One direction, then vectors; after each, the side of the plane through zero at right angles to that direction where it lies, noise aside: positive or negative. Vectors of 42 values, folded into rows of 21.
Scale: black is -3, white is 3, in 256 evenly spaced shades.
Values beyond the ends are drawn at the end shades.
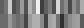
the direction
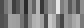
positive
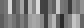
positive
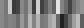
positive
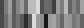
positive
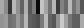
negative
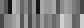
negative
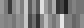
negative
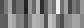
positive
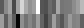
positive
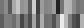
negative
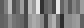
positive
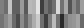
positive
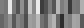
positive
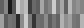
negative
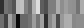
positive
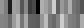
negative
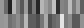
negative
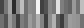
positive
